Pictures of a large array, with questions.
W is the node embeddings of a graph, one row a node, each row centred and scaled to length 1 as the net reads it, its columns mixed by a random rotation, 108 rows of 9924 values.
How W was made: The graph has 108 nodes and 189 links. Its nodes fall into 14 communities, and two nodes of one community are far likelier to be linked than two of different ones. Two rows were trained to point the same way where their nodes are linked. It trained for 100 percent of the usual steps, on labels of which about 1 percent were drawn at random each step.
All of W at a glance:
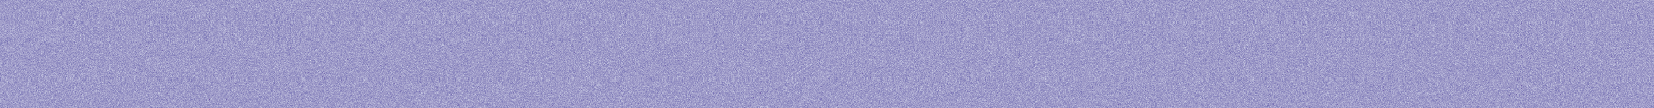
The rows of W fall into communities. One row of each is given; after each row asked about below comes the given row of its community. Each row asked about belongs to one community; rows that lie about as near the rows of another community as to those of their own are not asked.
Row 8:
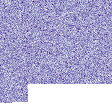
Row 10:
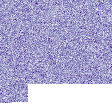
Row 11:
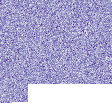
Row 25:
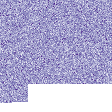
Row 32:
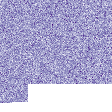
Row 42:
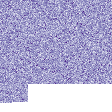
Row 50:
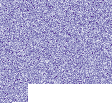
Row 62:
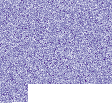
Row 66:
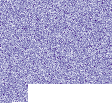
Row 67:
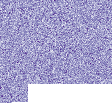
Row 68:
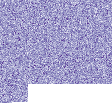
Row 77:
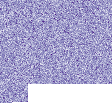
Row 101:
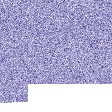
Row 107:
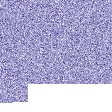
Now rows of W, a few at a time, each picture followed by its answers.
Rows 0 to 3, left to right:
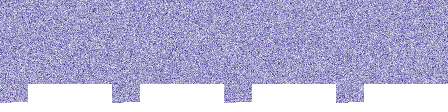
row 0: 77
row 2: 62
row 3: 8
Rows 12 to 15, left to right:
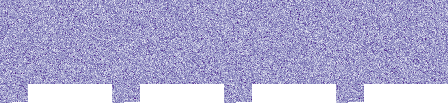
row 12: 42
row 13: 68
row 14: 50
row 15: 107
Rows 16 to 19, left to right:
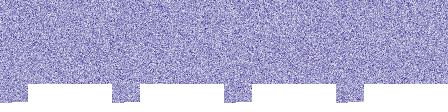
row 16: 107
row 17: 107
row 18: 25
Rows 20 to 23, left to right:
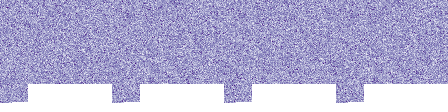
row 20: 68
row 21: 32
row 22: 32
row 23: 32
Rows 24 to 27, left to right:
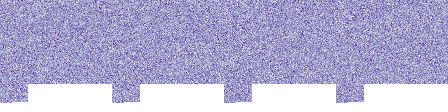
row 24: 101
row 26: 66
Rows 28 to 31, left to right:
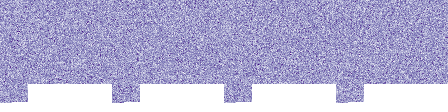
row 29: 25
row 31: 68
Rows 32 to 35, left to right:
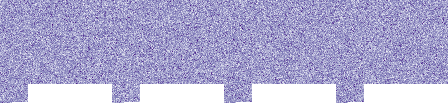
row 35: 67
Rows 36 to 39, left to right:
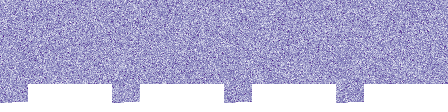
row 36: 101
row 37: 68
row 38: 77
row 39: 77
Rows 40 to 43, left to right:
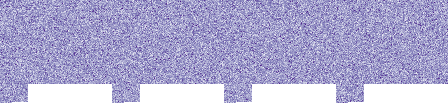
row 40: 77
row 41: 25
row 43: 25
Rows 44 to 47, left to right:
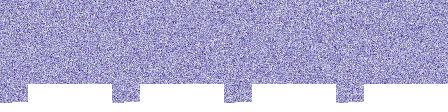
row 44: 67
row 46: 10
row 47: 68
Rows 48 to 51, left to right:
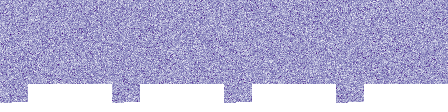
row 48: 25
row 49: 62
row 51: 67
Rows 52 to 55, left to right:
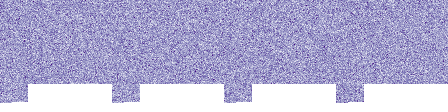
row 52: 11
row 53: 67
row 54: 62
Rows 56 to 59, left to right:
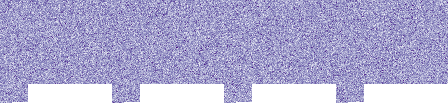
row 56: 42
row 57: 32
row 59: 77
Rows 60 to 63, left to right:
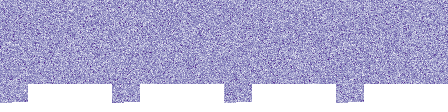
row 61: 50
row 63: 101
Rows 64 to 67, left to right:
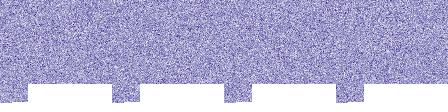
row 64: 11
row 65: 8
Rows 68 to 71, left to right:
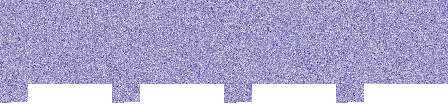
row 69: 67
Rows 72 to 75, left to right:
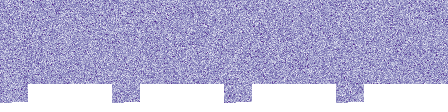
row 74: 50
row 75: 67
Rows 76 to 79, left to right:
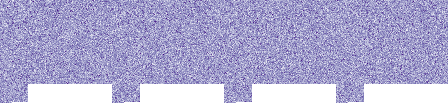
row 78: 42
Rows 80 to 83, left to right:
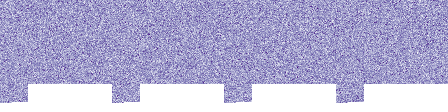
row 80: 32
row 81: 50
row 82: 67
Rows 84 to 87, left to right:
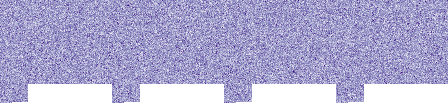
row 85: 32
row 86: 66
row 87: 62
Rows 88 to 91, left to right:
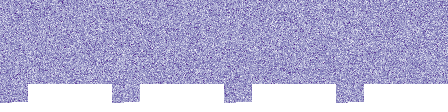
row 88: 32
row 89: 68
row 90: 62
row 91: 50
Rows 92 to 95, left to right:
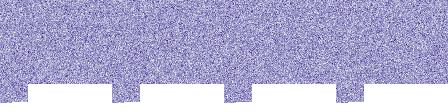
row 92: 101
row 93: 101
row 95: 62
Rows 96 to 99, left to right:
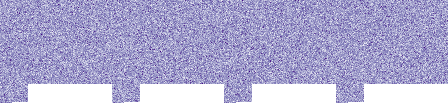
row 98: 66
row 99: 107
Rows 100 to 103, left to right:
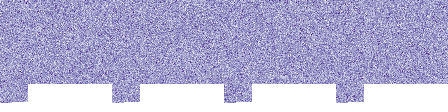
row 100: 68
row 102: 8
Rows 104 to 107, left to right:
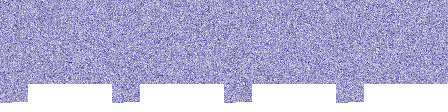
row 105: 25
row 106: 42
